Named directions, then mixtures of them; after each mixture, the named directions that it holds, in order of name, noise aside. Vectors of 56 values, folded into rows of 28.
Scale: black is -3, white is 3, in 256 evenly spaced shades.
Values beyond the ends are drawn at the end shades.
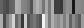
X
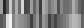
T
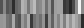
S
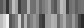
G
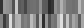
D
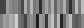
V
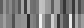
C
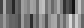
C, S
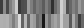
D, G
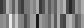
D, V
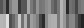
G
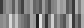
C, D, V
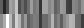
G, T, V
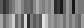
X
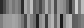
V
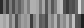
G, S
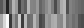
G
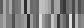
C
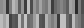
G, V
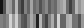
D, V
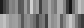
G, S, V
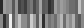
D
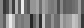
S, T, X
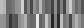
V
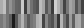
C, V, X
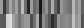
C, T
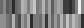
S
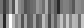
D, T, X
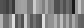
S, X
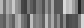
S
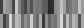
D
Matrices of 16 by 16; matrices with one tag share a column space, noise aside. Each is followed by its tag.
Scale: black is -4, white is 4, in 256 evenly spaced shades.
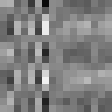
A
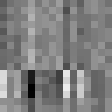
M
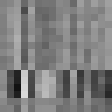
M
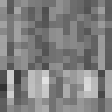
M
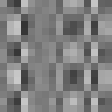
A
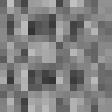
A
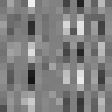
A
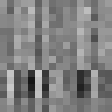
M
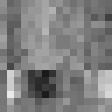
M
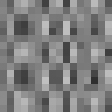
A
